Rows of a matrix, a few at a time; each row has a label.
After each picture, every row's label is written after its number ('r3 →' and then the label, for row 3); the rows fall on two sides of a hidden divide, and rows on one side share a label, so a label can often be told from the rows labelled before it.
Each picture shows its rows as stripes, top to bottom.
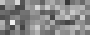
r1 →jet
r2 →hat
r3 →hat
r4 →hat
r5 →jet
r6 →hat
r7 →hat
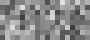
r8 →hat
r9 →hat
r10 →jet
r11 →jet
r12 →jet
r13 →jet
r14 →jet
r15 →jet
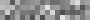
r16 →hat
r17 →jet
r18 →jet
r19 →hat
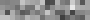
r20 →hat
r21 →hat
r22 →jet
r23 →jet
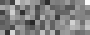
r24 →hat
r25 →jet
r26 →jet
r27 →jet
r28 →hat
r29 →hat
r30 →jet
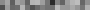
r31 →hat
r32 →hat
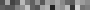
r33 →hat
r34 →hat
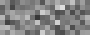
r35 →hat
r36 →hat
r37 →jet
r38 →jet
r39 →hat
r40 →jet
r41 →jet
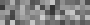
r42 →jet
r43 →hat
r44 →hat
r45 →hat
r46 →jet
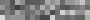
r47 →hat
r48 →jet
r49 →hat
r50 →jet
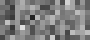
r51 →hat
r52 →hat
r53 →hat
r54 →hat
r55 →jet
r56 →hat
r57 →hat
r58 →jet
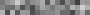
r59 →jet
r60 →hat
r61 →jet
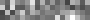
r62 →jet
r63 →jet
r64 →hat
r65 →hat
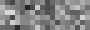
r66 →hat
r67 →hat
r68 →jet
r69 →hat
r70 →jet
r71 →hat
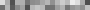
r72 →hat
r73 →hat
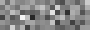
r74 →jet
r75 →hat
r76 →jet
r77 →hat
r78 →jet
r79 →jet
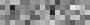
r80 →jet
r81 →hat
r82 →hat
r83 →hat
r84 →jet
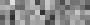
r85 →jet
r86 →jet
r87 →hat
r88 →hat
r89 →hat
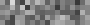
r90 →jet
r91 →jet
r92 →jet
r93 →hat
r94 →hat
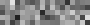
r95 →jet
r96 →jet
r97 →hat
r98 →hat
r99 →hat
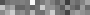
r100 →jet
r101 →jet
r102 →jet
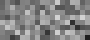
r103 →hat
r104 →jet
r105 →jet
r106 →hat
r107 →jet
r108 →jet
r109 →hat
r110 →hat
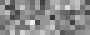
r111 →hat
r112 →hat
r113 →jet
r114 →hat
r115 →jet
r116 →jet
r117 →jet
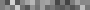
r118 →jet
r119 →jet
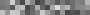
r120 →jet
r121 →hat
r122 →jet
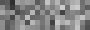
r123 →hat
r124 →hat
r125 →jet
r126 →hat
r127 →hat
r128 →hat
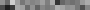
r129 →jet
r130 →hat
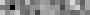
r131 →hat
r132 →hat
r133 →jet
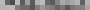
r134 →hat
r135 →jet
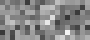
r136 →hat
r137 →jet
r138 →jet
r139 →jet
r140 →jet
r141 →jet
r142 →hat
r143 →hat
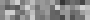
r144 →jet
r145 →hat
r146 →jet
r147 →jet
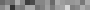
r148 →hat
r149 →hat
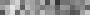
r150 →jet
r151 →jet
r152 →jet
